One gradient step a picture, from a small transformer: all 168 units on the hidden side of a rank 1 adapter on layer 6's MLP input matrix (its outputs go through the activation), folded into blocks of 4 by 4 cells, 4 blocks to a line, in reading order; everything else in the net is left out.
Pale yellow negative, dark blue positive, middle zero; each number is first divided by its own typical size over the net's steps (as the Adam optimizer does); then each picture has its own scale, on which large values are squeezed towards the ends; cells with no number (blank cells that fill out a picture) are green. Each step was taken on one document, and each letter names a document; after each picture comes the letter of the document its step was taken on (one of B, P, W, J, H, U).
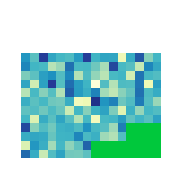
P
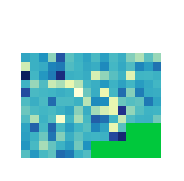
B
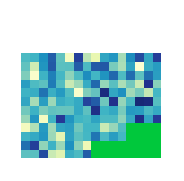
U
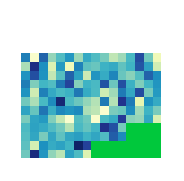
U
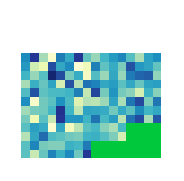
U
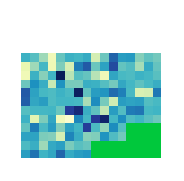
B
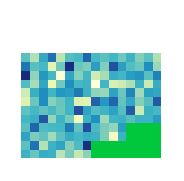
P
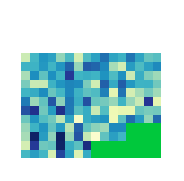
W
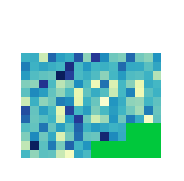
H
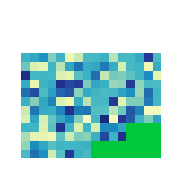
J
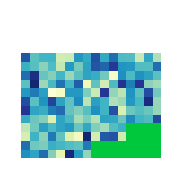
W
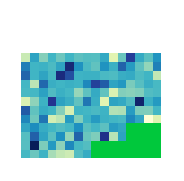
H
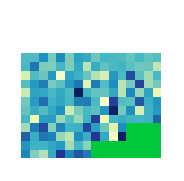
B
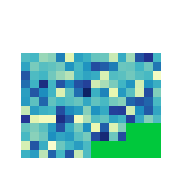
W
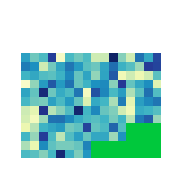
U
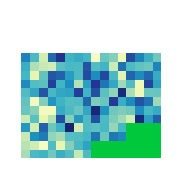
U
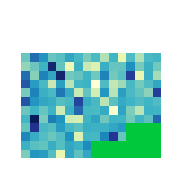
P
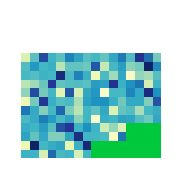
P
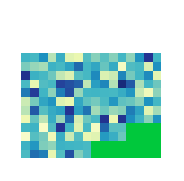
J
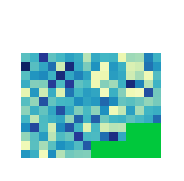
P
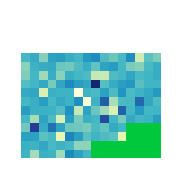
B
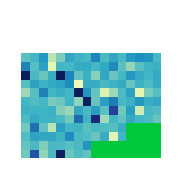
B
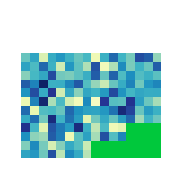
W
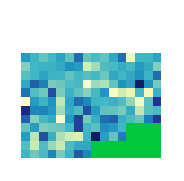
H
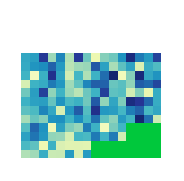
U
